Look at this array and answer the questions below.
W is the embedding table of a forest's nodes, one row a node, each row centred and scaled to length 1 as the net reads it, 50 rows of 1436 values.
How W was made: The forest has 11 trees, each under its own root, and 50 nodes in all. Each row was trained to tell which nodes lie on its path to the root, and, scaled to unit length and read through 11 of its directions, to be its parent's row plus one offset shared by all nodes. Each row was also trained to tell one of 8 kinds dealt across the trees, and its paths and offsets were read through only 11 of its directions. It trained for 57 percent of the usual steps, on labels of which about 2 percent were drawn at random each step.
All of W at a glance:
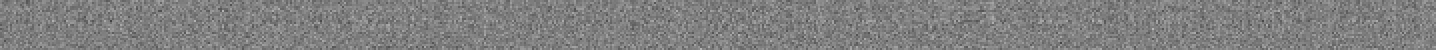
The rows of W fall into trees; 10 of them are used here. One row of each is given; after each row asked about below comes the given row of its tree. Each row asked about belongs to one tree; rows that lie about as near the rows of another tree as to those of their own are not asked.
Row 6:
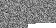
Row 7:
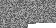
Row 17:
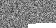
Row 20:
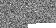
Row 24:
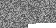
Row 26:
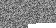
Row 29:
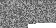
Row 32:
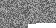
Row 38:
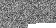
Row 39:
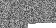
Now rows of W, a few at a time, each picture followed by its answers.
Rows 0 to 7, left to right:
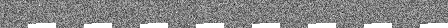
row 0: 20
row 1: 39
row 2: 29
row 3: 17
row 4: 6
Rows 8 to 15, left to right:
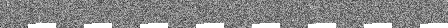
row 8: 26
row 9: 7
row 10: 38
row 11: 24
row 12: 39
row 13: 17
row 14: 20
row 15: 32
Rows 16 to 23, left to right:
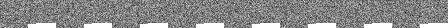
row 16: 26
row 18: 6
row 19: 17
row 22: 29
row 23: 20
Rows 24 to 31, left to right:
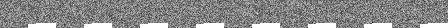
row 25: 24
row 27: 39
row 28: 24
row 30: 20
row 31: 7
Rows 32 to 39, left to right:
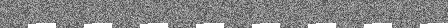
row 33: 32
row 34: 39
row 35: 24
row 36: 32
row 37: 7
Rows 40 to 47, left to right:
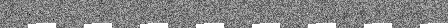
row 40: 20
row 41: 7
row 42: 38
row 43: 29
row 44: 7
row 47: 17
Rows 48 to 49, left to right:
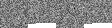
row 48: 32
